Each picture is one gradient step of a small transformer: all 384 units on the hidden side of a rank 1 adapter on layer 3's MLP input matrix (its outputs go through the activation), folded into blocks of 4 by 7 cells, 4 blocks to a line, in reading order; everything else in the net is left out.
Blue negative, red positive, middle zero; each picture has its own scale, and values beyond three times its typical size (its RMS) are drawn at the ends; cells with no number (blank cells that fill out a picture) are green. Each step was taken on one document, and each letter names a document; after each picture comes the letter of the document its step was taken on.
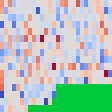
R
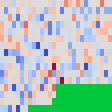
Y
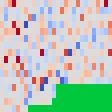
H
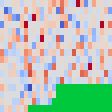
R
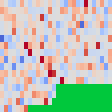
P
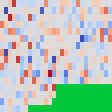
H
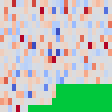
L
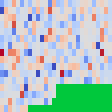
P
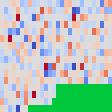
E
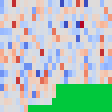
P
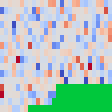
R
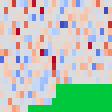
L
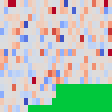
H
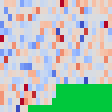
Y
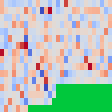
P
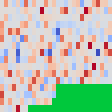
L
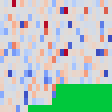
L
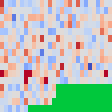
R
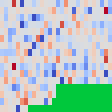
E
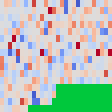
H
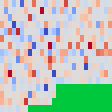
L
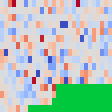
H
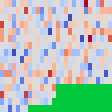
Y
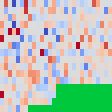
L
